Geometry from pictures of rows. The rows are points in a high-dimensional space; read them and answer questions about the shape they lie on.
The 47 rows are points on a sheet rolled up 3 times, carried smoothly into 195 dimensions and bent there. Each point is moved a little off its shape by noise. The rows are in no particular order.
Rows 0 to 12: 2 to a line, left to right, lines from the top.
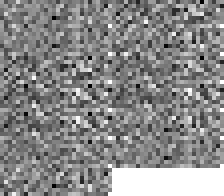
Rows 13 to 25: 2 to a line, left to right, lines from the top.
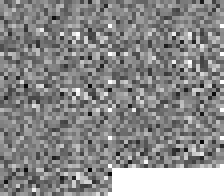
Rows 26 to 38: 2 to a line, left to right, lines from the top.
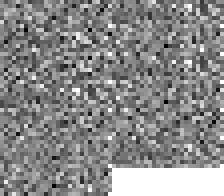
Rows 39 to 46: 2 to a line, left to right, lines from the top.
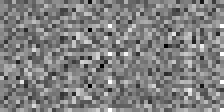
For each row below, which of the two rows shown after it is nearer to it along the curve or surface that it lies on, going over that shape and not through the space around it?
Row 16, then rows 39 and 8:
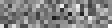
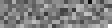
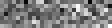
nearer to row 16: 8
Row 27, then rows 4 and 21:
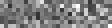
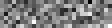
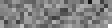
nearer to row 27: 4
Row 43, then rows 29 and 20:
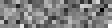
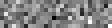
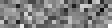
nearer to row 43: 20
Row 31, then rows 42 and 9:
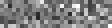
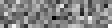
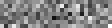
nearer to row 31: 9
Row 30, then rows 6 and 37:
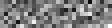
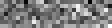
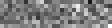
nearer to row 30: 6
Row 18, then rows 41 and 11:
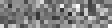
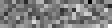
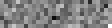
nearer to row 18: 41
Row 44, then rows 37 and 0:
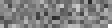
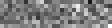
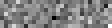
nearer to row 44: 0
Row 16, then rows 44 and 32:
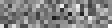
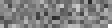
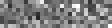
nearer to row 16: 32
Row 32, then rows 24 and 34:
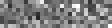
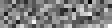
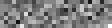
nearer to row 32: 24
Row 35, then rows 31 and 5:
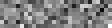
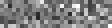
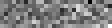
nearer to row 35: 5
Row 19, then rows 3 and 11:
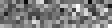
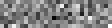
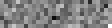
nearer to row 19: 3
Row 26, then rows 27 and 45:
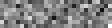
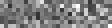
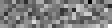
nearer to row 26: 45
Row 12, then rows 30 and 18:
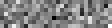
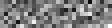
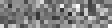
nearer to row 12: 18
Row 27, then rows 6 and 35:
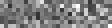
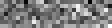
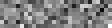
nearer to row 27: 6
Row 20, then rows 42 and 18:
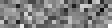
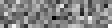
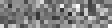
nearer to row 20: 42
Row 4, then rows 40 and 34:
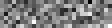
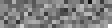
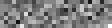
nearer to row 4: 34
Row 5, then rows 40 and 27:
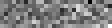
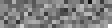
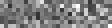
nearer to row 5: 40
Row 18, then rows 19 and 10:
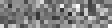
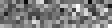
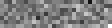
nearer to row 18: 19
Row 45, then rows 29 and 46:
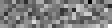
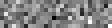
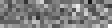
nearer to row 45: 46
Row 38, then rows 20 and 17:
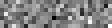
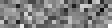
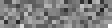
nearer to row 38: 20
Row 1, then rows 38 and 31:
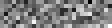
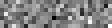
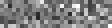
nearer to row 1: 31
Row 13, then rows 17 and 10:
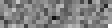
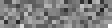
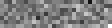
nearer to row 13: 10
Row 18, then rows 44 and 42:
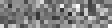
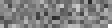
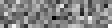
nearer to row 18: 42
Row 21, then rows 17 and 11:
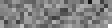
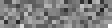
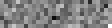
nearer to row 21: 11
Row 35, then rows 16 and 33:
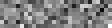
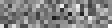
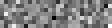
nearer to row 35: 33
